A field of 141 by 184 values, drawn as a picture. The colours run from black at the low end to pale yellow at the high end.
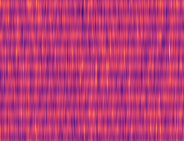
On average the colour sits 50% of the way up the scale. Horizontal stripes repeat 9 times down the table. The values follow a bell shape.
